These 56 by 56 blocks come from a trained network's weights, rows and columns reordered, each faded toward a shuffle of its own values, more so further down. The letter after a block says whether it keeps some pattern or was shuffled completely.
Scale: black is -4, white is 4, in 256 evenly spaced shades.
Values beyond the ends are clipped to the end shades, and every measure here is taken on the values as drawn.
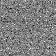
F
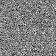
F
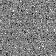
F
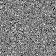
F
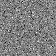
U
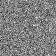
U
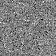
U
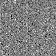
F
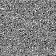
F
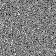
U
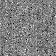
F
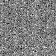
F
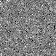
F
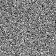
F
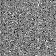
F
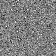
U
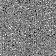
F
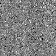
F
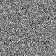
F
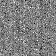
F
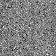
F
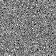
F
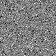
U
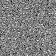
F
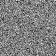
U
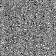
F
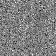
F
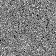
U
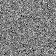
U
